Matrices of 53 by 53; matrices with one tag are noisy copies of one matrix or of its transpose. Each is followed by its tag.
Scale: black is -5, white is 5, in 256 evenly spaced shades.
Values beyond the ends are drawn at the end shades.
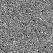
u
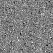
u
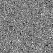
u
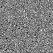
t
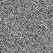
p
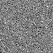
p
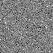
p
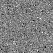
u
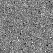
u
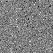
t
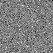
p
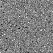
t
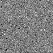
t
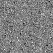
u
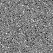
p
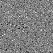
t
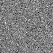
p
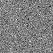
t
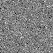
p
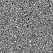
t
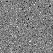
t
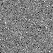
p
